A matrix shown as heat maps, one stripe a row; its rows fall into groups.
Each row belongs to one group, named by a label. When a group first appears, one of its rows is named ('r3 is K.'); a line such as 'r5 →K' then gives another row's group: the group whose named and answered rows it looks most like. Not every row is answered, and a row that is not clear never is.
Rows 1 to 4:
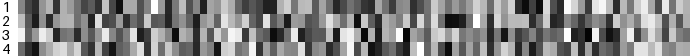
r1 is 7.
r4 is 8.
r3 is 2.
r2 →8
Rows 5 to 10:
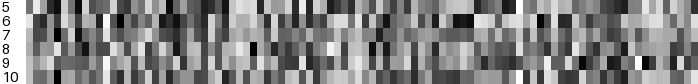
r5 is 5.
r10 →8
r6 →8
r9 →2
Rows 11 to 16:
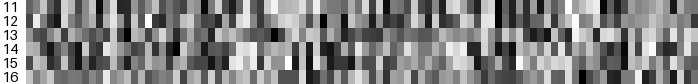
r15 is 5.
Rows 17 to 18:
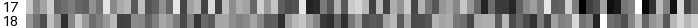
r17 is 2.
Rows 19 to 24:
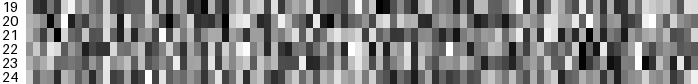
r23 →2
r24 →8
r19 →8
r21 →8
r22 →2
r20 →5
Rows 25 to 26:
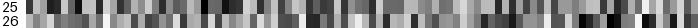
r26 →2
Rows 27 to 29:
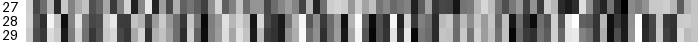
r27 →8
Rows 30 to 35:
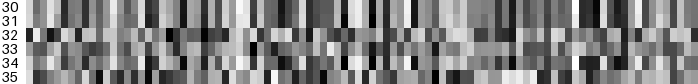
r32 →5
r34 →2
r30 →2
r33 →7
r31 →2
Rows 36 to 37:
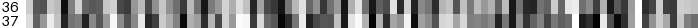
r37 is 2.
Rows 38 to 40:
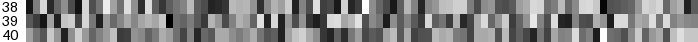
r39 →8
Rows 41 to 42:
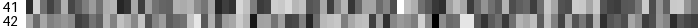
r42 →2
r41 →5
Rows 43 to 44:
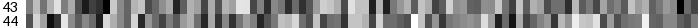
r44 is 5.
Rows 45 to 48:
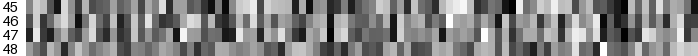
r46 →5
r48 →7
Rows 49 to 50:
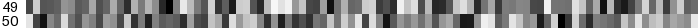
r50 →8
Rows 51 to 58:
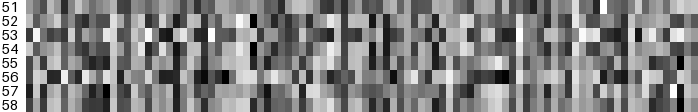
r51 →7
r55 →7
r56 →5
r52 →2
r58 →7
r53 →5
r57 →7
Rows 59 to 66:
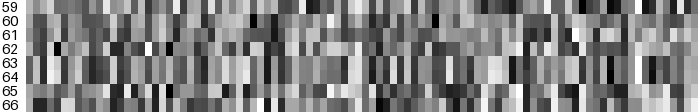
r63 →7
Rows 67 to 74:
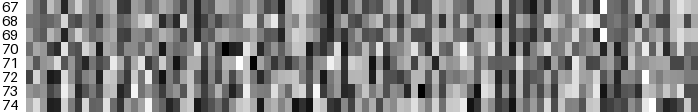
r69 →7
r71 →2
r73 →5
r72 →5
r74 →5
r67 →7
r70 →5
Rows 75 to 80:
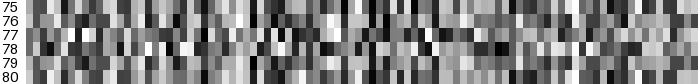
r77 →8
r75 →7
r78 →5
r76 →2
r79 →2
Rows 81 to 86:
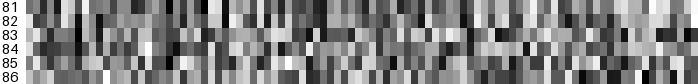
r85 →5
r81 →8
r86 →2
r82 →8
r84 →8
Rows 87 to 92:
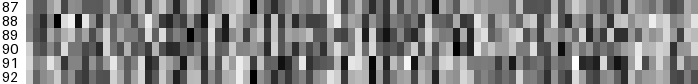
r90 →8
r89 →8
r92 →2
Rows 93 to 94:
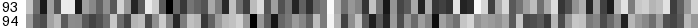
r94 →7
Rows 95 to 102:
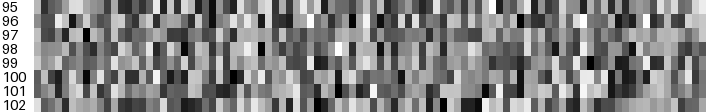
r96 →7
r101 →5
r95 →8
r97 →8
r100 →5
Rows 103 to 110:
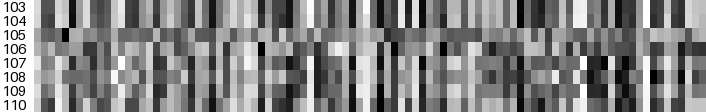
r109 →2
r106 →2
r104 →7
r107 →2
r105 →8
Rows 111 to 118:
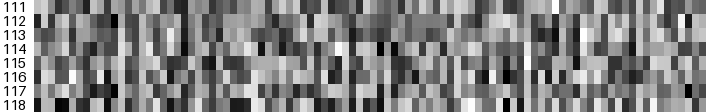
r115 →5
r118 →5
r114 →2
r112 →7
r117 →2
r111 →5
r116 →5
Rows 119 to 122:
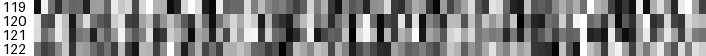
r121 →2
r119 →5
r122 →7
